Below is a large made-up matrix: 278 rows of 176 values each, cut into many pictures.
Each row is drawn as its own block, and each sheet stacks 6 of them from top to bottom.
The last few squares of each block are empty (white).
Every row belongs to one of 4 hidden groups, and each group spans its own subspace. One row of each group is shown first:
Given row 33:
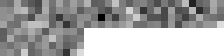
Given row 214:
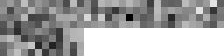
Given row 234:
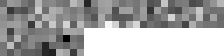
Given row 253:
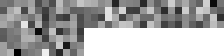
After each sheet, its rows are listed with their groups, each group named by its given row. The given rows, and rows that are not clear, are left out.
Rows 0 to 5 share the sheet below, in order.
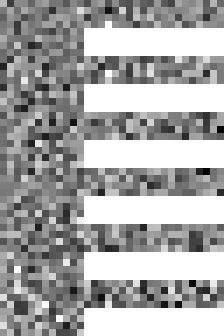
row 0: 253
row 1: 253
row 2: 214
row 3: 214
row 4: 234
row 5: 33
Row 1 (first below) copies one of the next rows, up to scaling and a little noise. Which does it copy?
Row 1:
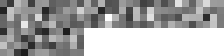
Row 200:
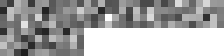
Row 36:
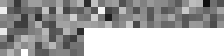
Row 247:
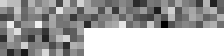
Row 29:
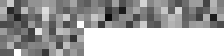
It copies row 200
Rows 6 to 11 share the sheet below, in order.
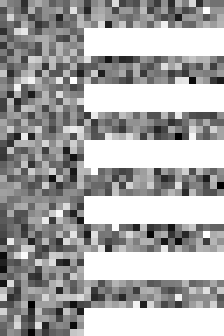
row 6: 33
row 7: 234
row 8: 234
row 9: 214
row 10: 33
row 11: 234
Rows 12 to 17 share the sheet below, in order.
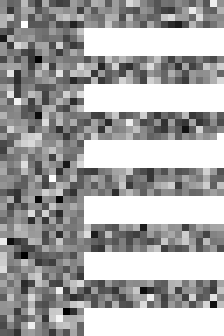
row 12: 234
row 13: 234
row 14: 33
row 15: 214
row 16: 33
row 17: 234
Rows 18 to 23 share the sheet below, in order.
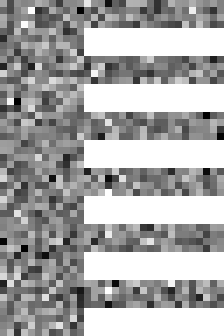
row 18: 234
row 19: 234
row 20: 214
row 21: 253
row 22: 234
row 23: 253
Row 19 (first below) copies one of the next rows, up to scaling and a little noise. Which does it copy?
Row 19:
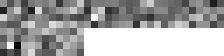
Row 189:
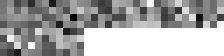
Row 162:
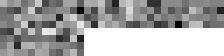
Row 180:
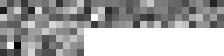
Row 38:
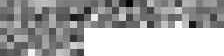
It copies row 180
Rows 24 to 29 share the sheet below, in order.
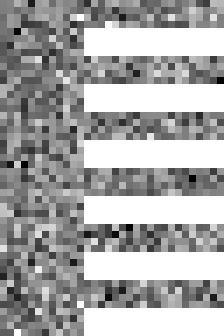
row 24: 234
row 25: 33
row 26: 253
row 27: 234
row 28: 234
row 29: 253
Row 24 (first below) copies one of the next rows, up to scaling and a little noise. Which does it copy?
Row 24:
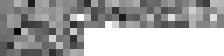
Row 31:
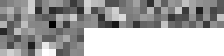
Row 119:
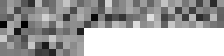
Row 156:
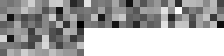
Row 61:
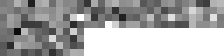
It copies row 61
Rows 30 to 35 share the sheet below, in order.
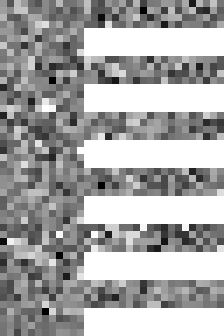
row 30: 33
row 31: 234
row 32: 214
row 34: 33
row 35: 33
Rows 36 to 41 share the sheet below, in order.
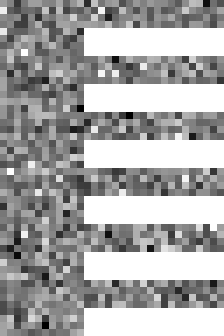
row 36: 253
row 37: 33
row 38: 234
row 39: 253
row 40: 253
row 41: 234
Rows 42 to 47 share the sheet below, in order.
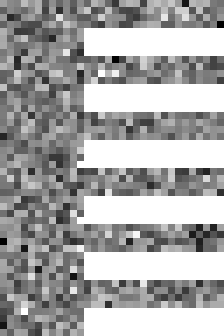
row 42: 33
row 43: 33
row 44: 214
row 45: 214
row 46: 234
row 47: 33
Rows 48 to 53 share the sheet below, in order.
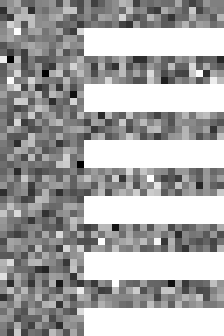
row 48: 253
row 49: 253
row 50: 214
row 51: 234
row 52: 234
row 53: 253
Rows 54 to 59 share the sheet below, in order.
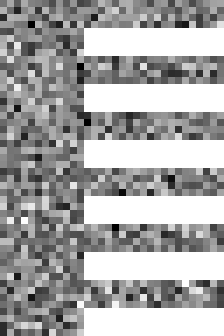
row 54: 234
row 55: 253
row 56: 234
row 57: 253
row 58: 253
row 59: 214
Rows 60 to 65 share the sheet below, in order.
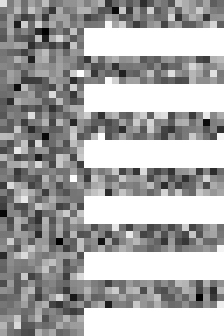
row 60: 253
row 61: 234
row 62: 214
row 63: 33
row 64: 33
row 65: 234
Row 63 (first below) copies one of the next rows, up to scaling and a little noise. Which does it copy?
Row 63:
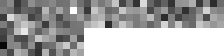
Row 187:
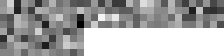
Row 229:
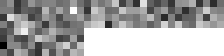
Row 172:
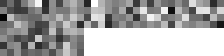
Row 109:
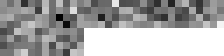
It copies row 229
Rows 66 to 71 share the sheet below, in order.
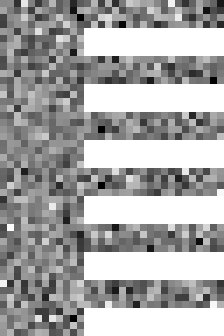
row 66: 33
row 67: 253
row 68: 33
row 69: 33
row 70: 253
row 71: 253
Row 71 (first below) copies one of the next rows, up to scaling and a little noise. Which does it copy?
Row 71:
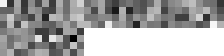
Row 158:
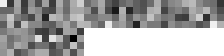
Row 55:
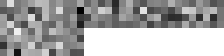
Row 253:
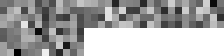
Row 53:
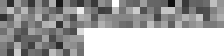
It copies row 158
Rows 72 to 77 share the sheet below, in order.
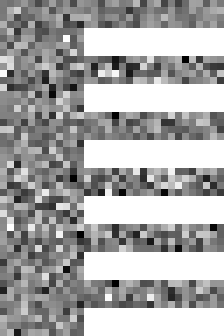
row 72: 234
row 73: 33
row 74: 253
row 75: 33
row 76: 253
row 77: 253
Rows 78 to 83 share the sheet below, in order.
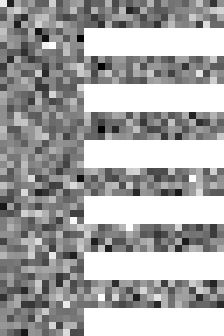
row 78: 214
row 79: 253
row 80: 33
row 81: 234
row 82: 234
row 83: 33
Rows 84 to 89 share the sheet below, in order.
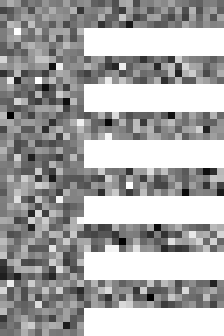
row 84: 253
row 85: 253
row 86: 253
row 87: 214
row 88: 234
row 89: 253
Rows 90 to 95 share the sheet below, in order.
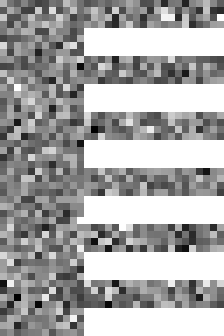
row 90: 214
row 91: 253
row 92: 234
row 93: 214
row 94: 234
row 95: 253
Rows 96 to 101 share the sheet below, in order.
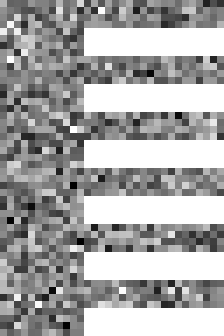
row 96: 253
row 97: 253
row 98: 234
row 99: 253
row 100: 234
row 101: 253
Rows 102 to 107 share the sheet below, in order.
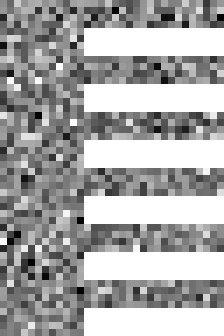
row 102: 214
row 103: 253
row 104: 33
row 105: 214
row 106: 234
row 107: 253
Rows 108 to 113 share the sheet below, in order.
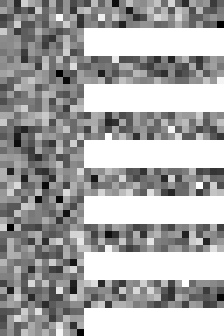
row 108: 33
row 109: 33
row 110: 253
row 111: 253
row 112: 253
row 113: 214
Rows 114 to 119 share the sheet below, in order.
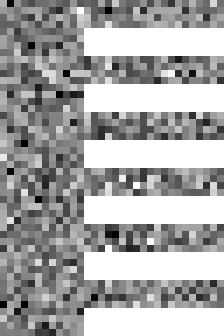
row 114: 253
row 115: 234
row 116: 33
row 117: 253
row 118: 253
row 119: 234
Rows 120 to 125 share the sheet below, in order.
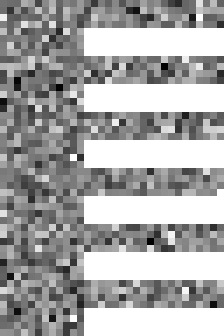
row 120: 234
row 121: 214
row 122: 214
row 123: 214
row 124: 253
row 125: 253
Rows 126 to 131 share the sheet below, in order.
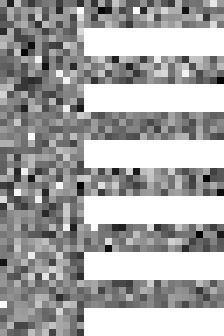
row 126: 253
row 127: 33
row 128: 234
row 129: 33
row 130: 214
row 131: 214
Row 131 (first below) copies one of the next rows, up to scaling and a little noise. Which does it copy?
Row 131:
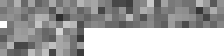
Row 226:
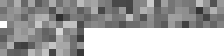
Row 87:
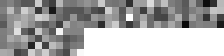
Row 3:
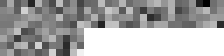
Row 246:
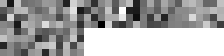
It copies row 226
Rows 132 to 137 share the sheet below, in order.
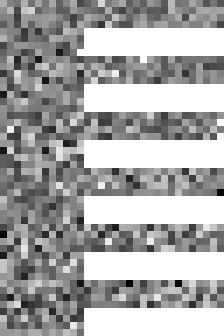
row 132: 214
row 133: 33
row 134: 234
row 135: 33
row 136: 253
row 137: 234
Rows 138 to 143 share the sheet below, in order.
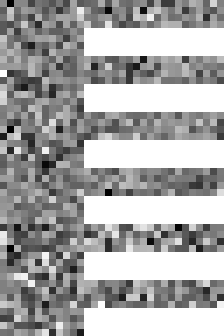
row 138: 253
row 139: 33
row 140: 234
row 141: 234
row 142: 253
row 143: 214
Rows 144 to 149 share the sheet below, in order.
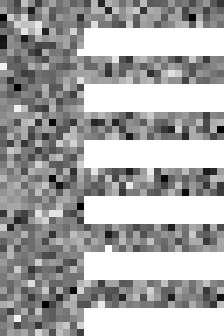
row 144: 33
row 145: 253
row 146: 214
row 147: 214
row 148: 253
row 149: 214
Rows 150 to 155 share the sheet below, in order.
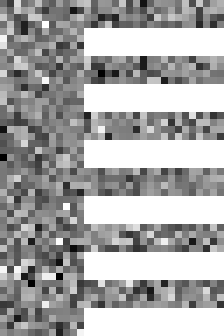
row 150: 33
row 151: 33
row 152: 33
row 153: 234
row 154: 234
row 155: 214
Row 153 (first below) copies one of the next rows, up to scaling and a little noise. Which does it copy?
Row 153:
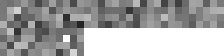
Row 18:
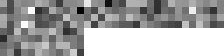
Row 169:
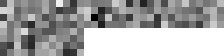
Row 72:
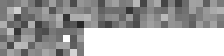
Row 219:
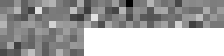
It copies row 72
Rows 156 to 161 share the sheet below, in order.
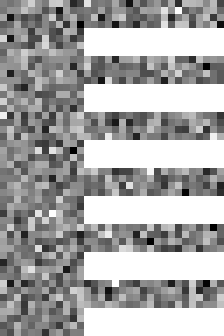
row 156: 234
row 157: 33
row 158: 253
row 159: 214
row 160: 253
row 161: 253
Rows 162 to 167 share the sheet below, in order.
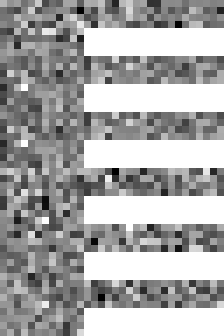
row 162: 234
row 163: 33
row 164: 33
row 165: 253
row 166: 234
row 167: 33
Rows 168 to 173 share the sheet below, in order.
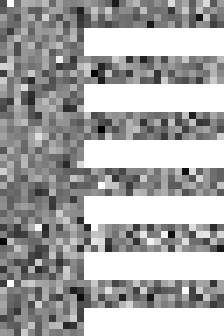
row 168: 253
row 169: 234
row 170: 33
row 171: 33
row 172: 33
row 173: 253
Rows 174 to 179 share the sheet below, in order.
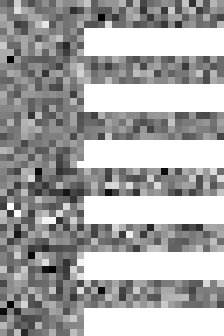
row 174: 33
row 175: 253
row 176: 214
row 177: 234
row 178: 214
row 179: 253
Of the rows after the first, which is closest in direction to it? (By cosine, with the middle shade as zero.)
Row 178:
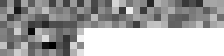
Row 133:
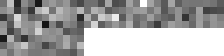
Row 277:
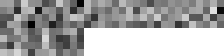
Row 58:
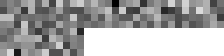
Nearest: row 277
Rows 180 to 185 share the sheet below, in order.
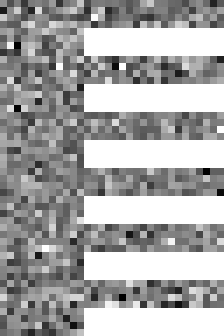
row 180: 234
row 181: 253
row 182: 214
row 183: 214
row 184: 214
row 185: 234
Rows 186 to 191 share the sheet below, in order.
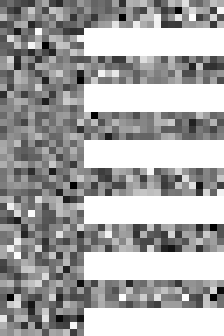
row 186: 234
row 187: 33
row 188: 234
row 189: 234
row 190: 253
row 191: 234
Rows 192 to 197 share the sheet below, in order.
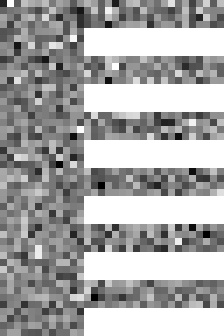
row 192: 253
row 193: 253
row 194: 234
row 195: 33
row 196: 33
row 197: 234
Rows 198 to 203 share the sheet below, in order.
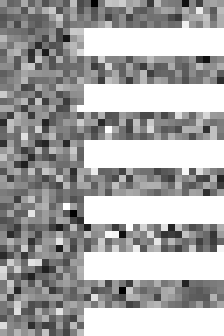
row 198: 214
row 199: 214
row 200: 253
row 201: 214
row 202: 234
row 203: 214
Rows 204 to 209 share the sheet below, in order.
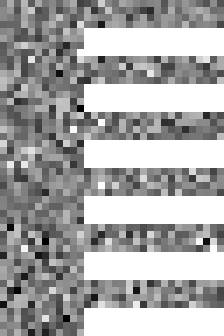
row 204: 214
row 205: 214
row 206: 253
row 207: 33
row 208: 253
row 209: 234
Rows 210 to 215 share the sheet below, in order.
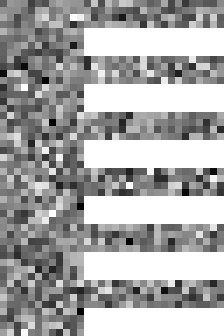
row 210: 234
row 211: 33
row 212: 214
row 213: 214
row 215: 253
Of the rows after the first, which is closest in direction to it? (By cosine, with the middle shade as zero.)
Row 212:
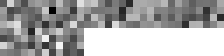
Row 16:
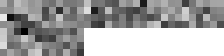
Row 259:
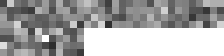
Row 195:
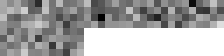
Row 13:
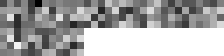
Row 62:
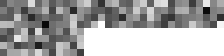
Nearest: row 259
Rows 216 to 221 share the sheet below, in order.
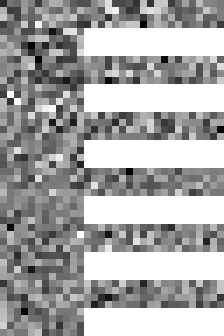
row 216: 234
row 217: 234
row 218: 214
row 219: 234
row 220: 253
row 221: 33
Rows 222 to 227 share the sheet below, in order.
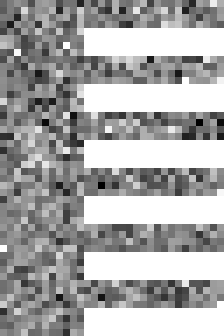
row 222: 253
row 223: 214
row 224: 214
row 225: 33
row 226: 214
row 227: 33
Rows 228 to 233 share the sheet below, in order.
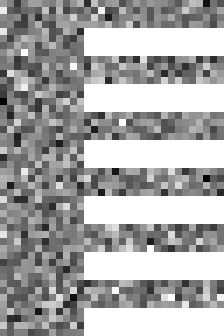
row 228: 253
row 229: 33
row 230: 214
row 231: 33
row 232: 253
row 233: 214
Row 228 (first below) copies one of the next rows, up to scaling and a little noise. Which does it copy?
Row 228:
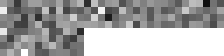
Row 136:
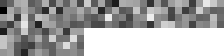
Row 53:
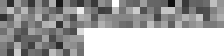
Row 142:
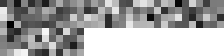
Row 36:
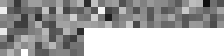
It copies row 36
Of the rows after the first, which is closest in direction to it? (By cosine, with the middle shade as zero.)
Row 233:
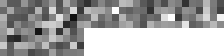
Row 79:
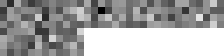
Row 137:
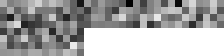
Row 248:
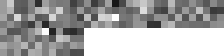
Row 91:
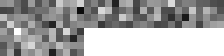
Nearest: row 79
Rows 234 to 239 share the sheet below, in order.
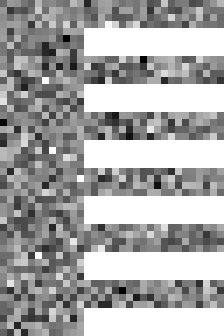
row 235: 33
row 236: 253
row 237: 253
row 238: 214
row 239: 253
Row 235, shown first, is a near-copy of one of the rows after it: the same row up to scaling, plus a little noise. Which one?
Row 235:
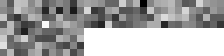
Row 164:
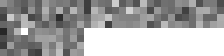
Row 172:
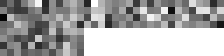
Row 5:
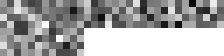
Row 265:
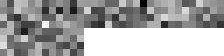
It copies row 265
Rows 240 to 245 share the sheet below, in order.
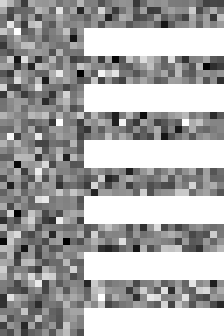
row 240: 253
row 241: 33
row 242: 253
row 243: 234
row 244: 234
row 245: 33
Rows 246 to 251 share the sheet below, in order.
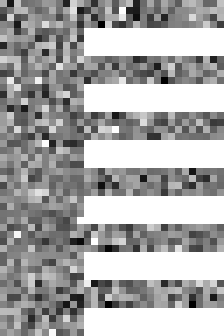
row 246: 214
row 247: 253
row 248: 33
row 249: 33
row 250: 234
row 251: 234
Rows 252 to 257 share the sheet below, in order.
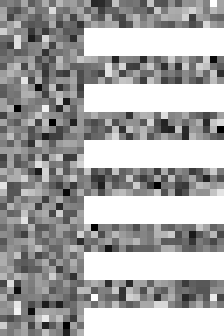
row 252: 234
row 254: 214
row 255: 33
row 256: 234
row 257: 214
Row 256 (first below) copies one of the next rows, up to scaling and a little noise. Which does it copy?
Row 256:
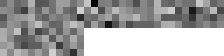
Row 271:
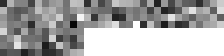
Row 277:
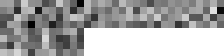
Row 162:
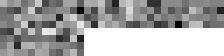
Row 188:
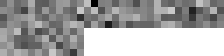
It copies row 188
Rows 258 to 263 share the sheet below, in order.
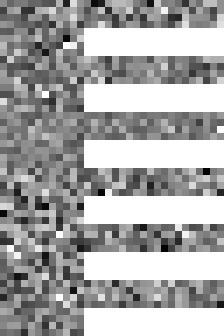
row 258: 214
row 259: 214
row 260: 214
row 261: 214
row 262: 253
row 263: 33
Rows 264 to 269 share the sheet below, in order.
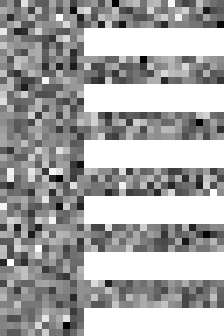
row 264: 33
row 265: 33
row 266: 214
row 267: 234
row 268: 33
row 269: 214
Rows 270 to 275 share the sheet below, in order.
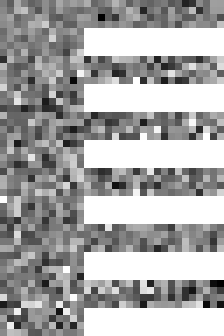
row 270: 33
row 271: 234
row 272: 234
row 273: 234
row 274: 214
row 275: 234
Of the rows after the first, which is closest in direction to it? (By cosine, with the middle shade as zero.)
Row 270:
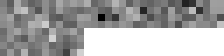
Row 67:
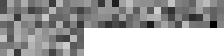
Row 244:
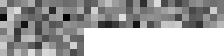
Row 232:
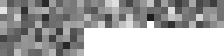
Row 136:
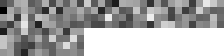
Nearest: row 232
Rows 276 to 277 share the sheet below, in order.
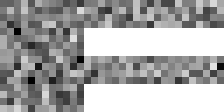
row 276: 253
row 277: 234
